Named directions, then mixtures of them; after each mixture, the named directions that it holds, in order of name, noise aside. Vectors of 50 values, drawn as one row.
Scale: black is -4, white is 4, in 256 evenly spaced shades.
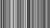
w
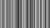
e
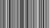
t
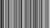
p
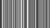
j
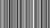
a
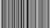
j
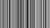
e, t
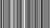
a, p, w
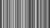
e, j, w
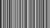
j, t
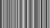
a, j, p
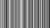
p, t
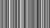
a, t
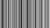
j, p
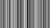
e, t, w
